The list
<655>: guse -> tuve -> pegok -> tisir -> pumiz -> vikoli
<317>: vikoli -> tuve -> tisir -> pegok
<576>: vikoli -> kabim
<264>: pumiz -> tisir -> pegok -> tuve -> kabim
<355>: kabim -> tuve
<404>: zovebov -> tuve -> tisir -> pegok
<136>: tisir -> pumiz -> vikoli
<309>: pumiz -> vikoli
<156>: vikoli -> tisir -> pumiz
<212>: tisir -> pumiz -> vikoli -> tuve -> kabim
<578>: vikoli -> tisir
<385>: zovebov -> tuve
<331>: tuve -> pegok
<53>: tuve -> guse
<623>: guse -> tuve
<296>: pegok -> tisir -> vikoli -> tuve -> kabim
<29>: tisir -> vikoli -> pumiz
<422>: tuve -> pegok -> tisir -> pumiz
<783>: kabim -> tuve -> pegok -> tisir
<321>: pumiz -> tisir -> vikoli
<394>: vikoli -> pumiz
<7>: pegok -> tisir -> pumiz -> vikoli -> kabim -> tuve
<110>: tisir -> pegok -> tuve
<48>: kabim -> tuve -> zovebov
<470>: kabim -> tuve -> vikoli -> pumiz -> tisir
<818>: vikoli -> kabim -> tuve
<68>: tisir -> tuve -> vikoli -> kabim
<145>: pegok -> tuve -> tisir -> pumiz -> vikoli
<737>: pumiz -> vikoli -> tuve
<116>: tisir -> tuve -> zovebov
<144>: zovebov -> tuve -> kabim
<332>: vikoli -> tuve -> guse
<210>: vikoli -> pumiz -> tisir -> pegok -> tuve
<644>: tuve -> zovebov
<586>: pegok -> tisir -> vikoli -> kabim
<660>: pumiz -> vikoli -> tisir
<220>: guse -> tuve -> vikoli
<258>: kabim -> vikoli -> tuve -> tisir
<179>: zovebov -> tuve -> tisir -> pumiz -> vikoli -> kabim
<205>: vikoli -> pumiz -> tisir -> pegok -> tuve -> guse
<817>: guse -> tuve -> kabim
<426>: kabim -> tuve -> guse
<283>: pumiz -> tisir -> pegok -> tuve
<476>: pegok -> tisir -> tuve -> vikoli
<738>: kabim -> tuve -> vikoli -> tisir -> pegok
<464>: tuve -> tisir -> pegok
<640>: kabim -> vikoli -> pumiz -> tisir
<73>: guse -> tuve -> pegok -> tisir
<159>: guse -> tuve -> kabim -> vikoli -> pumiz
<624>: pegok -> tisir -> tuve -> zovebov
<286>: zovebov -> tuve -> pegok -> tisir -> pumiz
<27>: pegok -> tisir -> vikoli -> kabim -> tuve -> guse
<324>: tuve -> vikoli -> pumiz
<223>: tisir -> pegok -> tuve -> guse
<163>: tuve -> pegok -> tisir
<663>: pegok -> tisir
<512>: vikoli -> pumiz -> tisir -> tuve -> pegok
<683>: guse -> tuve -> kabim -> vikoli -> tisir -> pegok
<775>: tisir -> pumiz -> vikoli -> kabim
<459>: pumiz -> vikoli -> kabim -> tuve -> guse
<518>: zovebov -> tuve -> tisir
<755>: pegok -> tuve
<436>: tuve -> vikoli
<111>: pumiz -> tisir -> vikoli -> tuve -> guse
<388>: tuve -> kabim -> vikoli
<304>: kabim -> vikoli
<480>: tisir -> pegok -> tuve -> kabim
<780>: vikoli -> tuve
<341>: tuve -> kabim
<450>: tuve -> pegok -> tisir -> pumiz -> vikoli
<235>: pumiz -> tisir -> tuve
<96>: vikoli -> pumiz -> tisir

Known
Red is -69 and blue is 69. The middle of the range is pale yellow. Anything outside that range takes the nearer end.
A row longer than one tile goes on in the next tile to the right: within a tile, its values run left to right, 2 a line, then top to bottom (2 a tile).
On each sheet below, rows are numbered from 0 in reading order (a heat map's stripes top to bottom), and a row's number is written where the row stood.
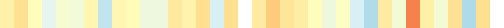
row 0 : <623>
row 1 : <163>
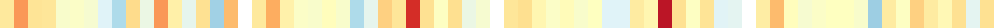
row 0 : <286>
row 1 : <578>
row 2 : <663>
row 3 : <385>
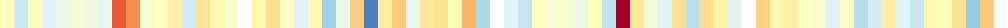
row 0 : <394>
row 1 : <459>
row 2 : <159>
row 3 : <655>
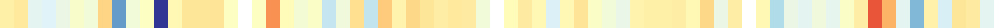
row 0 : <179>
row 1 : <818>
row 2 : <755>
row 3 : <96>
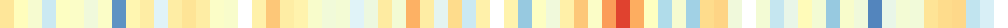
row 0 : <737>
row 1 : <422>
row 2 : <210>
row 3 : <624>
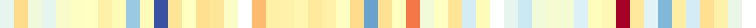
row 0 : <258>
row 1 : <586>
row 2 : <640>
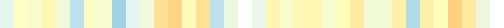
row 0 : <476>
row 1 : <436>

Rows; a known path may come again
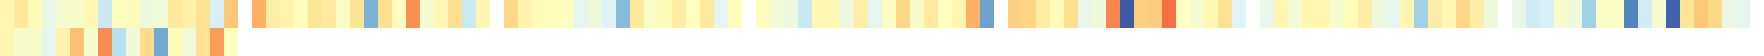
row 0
<623>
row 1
<586>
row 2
<450>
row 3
<212>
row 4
<27>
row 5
<436>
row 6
<116>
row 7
<317>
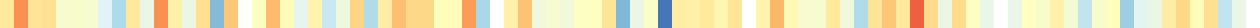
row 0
<286>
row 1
<426>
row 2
<518>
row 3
<156>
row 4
<476>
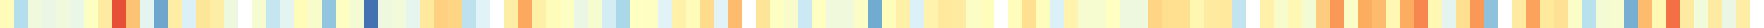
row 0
<96>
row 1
<624>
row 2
<331>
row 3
<737>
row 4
<53>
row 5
<480>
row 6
<783>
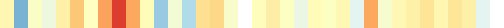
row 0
<210>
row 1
<817>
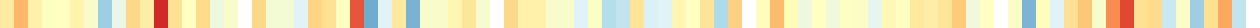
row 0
<578>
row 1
<111>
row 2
<655>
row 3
<576>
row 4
<205>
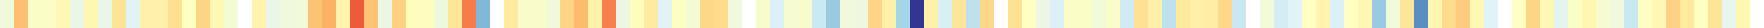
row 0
<304>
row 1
<264>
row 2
<283>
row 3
<512>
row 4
<136>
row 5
<644>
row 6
<780>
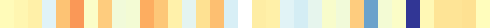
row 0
<223>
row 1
<179>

